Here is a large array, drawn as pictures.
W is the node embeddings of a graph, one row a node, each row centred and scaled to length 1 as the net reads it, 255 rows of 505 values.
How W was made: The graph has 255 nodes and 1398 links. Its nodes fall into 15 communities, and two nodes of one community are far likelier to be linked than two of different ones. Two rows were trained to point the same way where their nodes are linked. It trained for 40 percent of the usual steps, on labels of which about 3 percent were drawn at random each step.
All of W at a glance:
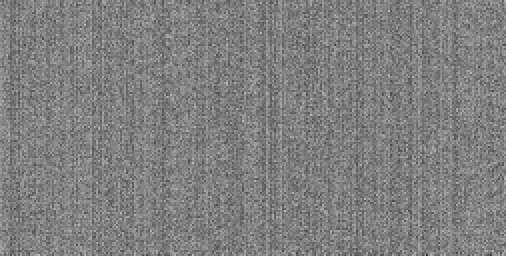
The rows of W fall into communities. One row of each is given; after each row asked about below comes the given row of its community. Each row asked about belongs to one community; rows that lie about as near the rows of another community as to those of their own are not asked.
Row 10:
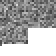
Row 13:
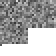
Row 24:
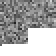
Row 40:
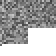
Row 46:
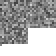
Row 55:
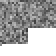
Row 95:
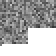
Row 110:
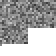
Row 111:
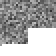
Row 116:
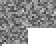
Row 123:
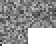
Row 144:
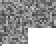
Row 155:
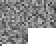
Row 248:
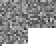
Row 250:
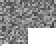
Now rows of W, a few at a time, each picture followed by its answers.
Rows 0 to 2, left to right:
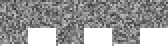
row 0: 110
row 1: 10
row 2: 111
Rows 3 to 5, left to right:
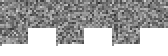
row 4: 10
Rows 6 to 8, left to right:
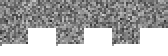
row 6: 116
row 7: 95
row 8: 46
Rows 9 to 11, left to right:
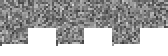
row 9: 13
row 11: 55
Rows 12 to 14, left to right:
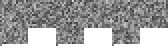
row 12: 55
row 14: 95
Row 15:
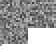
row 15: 110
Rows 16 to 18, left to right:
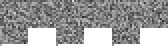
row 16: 110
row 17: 250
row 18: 116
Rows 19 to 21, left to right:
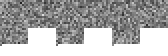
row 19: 40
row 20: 250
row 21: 144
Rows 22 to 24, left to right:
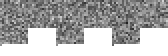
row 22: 123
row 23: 155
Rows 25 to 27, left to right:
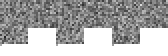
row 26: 248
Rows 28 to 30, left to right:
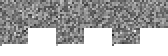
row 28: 24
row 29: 55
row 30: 55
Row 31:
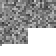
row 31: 248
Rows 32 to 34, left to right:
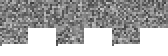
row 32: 95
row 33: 10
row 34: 40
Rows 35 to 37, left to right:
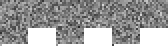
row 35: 111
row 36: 250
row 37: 155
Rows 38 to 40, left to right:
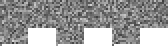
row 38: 13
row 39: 250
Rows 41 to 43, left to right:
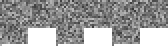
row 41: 46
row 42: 40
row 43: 155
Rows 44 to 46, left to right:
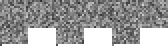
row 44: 13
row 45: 123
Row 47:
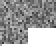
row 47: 248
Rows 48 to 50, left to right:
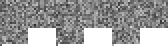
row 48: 155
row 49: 24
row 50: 95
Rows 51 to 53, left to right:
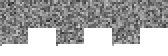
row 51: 250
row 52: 46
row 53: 10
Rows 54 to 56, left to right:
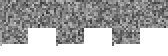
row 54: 95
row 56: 116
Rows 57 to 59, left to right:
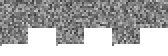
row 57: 46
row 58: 250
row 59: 46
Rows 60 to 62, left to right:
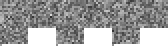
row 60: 111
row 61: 46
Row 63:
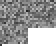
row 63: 40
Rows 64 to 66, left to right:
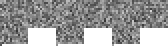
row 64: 13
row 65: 111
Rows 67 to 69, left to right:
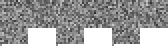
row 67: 248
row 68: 248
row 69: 123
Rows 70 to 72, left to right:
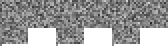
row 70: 155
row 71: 95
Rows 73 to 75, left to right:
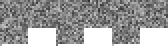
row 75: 95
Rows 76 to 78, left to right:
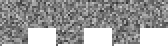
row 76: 155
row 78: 10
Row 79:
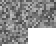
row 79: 24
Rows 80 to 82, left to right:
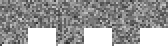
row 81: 144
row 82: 24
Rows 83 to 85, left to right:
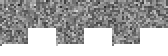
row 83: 123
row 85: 155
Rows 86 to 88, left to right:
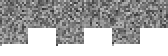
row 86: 248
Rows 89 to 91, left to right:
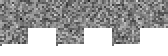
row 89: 55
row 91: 24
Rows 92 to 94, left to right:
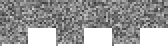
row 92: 144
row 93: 144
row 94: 40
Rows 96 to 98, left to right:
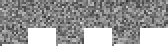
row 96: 13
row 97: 155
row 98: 250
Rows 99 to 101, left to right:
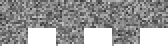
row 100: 95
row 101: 116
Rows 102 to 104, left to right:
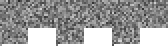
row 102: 95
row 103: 155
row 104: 40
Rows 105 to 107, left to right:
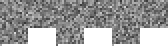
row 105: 55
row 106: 248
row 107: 111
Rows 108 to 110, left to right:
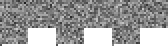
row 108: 40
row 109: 46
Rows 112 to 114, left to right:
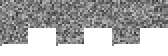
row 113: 155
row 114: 40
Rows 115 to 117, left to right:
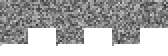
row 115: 110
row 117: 111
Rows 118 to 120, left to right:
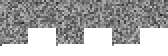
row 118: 40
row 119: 46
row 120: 248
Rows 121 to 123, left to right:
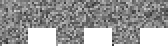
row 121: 116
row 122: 111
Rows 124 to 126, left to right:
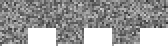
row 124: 248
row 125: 10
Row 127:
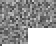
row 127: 155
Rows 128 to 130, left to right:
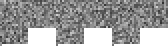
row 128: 55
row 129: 123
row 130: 95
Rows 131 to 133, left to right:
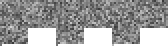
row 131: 24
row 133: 144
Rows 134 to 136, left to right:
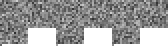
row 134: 46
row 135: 116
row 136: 116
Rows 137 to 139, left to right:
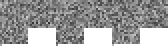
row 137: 248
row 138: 116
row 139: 144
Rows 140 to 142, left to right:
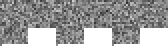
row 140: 46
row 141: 110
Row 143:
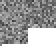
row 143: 248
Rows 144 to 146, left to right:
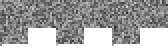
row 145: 123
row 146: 144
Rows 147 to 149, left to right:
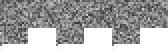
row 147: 46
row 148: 123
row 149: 110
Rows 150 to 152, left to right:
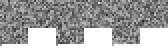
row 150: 55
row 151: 24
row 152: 111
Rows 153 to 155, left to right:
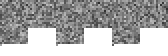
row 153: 24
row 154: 55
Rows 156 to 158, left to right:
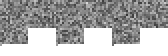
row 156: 144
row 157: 123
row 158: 155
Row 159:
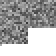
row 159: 111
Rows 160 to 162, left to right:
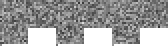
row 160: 55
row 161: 46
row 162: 111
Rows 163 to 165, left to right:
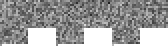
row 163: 110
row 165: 110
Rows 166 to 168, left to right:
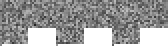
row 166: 95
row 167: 55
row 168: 40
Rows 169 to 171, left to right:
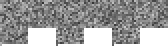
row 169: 111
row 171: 24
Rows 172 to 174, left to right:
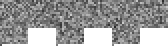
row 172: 40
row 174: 144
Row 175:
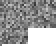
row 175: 10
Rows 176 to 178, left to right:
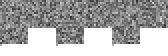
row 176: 116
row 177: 111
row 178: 250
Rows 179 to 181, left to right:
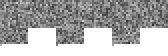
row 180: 24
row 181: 250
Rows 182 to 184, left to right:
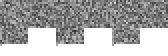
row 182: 110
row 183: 144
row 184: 123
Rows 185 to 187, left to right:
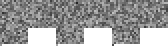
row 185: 24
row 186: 24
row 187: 123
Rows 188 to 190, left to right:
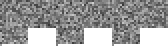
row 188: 95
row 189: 110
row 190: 144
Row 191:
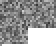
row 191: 95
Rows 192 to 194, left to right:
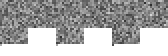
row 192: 248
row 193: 248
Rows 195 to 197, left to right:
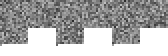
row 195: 24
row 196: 46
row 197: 144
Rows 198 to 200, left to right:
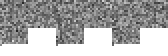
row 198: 123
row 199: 10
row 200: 95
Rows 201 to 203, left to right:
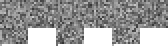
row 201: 110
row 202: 10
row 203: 248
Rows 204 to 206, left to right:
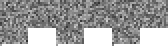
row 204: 144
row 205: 123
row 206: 95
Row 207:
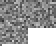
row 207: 123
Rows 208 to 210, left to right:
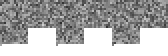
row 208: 111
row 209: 46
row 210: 95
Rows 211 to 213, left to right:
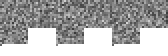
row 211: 110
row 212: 155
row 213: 155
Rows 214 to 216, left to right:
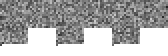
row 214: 13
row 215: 40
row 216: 46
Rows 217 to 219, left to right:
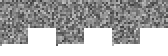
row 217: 144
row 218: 155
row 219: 123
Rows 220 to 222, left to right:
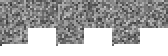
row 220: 40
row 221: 10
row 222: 155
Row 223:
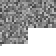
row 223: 95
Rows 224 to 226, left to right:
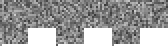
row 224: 248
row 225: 40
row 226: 116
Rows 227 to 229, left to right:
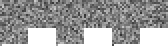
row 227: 144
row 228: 46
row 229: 40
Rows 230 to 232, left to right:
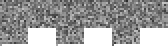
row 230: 250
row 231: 250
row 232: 110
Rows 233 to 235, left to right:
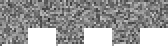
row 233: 248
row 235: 123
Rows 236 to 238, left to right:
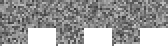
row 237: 46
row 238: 155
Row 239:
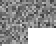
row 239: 24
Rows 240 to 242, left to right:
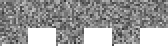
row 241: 55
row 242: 40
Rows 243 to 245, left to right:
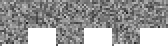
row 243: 248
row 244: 40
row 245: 144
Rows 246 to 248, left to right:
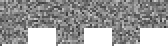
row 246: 40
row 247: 13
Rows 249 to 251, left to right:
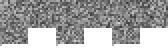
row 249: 111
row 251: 250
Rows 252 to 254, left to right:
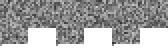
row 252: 95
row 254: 144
